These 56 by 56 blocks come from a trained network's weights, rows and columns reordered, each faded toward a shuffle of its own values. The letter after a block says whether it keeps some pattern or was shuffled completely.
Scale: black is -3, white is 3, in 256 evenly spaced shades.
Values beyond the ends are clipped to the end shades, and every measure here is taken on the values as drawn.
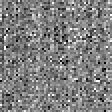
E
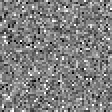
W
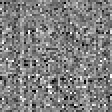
E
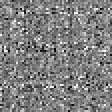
E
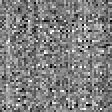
E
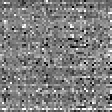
E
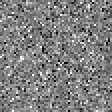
W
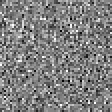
E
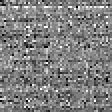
E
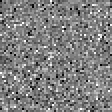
W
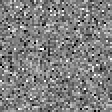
W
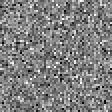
W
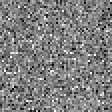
W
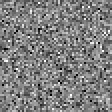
W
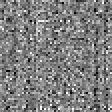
E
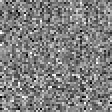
E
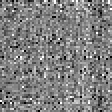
E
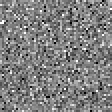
W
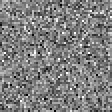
W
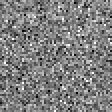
W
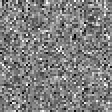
E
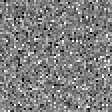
W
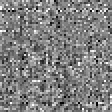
E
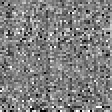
E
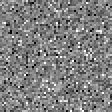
W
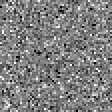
W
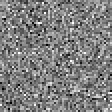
W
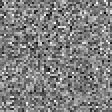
E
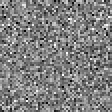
W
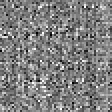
E
